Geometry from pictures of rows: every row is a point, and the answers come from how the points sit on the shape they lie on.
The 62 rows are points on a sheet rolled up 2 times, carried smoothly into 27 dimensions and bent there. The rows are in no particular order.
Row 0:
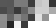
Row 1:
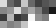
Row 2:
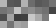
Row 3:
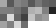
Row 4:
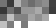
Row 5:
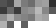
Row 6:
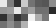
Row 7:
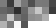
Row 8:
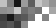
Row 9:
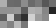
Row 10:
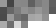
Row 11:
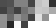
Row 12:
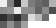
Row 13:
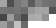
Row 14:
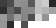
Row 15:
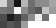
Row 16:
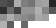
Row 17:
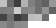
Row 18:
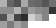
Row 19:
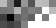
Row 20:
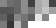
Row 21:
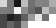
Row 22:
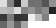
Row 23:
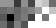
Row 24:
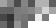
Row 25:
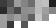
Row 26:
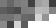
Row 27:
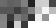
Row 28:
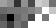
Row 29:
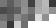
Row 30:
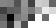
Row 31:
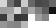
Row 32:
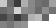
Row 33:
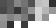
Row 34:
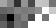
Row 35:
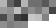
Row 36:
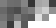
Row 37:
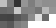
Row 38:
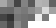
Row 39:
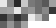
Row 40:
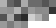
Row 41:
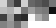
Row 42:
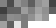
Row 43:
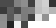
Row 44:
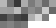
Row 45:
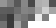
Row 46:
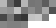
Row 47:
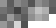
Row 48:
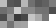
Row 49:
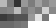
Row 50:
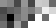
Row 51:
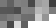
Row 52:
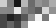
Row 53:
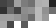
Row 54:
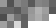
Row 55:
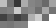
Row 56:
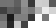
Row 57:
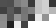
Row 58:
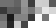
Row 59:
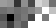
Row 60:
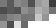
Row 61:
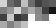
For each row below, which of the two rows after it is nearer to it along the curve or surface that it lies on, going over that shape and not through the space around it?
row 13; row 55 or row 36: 36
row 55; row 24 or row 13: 24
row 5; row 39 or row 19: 19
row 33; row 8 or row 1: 8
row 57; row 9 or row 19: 19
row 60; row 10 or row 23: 10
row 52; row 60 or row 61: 61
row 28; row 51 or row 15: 15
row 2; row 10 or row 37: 37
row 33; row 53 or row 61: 53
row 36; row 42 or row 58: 42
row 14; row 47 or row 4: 4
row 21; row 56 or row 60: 56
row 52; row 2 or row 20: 2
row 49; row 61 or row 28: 28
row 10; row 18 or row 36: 36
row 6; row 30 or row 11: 30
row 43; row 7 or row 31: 7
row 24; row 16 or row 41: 16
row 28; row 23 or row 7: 23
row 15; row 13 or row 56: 56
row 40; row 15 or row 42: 42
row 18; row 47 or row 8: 47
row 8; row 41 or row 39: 39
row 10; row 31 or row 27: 27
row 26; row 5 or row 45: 45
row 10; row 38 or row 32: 38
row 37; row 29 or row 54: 29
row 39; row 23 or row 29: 23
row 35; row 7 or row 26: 7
